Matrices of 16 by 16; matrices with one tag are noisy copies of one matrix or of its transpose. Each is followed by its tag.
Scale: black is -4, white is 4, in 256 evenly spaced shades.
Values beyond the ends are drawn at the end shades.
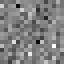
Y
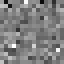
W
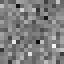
Y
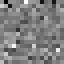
W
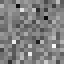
Y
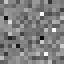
Y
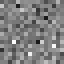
Y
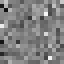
W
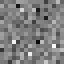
Y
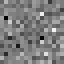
Y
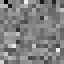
W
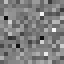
Y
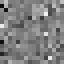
W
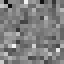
W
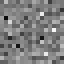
Y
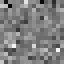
W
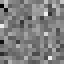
W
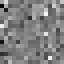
W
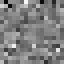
W
